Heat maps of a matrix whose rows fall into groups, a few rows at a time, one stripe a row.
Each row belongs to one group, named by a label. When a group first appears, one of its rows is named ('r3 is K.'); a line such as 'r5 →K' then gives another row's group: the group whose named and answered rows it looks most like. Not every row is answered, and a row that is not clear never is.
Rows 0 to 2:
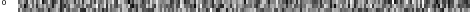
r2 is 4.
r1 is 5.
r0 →5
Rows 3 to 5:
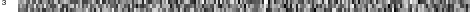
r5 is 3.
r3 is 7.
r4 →5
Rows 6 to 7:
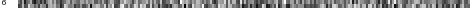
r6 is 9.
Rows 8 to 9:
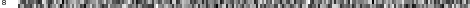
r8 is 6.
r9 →4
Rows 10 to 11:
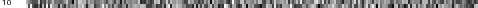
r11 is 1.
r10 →5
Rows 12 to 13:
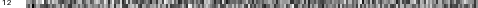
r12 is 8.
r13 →9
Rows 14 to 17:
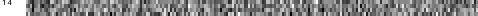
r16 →8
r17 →4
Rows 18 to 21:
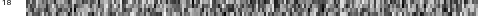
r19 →3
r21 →4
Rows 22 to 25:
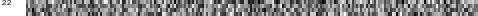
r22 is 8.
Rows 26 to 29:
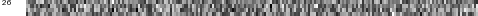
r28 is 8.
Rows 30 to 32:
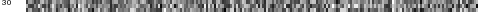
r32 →4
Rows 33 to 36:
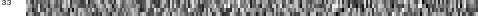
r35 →5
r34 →7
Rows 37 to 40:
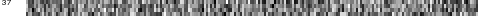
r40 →4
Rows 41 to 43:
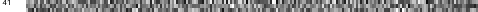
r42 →5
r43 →6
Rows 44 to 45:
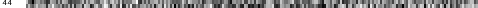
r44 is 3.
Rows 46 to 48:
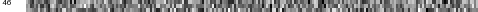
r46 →6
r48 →7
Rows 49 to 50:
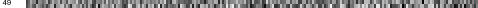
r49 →7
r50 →9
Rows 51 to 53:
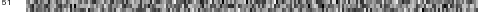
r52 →6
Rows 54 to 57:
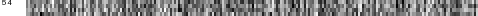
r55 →5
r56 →8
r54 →8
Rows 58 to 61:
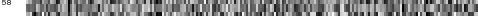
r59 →3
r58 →4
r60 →3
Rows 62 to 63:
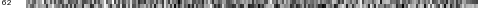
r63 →8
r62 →5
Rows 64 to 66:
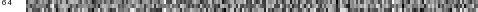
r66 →4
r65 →3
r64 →7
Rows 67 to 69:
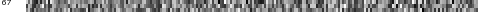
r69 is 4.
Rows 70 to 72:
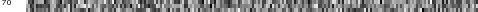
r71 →6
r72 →4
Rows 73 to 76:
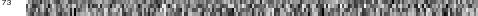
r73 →4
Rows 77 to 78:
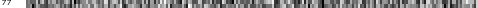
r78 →9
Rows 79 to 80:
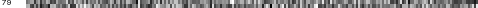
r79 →5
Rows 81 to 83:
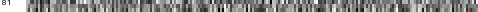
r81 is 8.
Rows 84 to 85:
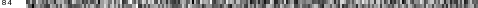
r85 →3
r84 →9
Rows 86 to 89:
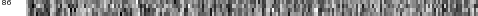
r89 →6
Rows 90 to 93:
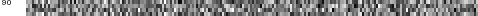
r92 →9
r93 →8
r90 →8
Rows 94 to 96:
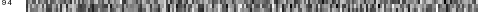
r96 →7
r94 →9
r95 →7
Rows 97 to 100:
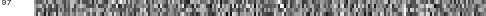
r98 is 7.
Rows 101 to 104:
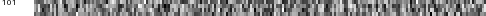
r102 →4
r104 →1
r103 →1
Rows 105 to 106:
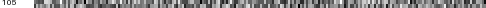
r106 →7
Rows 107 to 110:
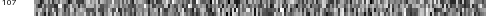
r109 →7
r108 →6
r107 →5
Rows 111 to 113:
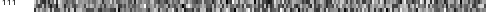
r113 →7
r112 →6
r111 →1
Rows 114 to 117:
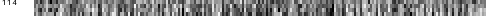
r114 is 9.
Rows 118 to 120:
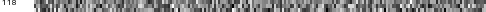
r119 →4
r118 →5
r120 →1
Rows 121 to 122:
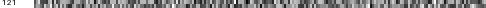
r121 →1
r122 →5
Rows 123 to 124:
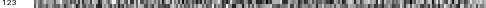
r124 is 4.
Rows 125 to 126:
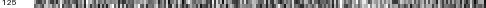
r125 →6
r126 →5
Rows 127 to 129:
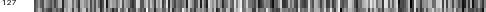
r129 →9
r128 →9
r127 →9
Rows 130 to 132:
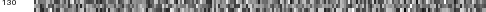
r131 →5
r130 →7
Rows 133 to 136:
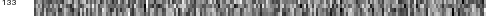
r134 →5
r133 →9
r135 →9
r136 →9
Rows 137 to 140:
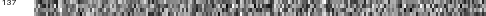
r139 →8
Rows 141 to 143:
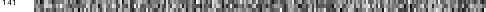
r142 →8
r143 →9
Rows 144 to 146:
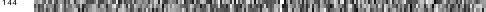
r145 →3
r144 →7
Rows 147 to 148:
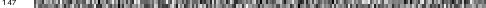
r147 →5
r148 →4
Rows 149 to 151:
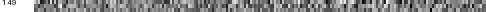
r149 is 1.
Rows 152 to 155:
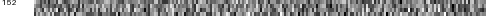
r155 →7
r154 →5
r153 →6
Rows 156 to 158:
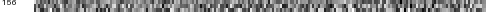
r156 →4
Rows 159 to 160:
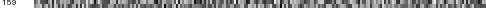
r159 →1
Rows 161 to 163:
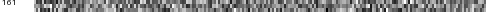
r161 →6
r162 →8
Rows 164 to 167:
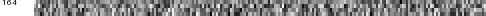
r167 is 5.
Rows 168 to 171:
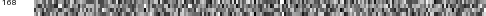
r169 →6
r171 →1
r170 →9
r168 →7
